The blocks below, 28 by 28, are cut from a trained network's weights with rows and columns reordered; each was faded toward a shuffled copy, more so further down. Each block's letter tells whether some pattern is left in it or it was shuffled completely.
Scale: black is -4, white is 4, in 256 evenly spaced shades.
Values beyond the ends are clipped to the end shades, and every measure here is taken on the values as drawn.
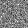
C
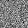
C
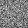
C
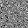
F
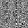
F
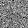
C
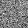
C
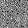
C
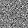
C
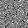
F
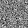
C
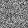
C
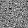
F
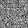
C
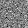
C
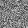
C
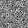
C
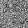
F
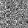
F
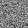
C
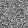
C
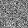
F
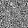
F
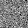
C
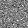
C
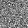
F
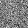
C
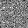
F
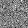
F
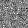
C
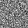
C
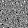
C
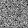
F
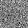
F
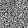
C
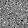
F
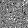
C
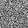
C
